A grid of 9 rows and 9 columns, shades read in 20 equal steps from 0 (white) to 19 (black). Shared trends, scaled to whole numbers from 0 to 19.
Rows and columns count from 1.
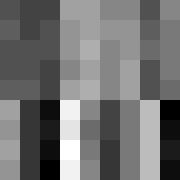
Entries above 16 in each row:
0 0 0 0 0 2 2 2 2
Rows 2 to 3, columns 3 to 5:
13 8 7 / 13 8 6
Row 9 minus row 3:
-5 2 6 -7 3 6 2 -6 8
